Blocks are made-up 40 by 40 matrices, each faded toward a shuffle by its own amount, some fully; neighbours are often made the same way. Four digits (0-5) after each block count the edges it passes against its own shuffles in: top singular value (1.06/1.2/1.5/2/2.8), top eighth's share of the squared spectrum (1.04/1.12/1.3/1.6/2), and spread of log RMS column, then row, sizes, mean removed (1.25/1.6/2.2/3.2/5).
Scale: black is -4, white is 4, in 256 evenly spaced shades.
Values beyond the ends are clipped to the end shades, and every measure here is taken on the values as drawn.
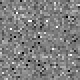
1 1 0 0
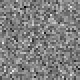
0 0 0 0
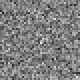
0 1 0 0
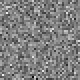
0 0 0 0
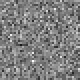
0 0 0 0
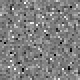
1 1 0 0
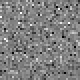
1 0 0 0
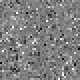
1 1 0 0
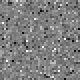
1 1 0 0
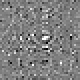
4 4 2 2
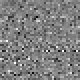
2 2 0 2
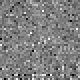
2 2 0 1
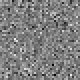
1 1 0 1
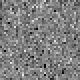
1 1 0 0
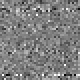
2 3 0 3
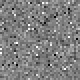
0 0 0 0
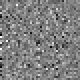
2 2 2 0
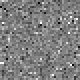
1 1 0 0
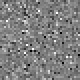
1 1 1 0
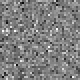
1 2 1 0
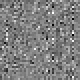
2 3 2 0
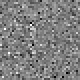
1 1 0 0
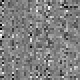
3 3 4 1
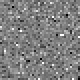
0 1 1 0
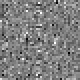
2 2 2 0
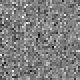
1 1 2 0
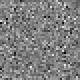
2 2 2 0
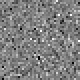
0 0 0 0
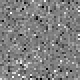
1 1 0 0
